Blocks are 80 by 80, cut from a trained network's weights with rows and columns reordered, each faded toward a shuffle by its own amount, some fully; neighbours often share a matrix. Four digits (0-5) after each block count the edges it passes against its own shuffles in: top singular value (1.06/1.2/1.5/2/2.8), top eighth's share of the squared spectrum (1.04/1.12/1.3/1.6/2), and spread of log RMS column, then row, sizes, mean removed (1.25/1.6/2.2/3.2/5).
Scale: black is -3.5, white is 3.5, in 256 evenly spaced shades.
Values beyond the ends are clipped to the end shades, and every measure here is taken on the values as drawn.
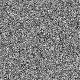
1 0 0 0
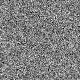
0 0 0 0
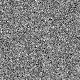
0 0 0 0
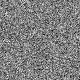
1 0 0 0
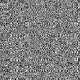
4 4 2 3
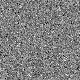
0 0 0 0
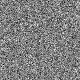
0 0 0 0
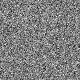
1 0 0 0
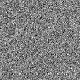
3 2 0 1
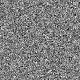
3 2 0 1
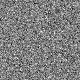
1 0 0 0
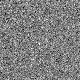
2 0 0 0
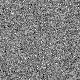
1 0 0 0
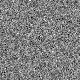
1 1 0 0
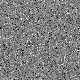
1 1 0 0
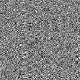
4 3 1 2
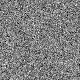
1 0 0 0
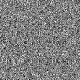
3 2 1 1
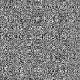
4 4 2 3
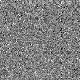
3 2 1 1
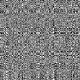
5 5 3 3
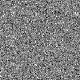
3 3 0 1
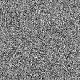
3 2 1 0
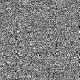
3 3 2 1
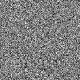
3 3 1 1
